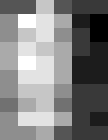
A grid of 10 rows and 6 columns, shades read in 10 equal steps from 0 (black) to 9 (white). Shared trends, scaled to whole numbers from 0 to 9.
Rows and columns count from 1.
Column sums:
49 70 74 50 17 12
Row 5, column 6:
1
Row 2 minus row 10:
0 4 2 3 -1 -2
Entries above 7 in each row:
0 2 1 1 2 2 0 0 2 0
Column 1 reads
3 5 5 6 6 5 5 4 5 5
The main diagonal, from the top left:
3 9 8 6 1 1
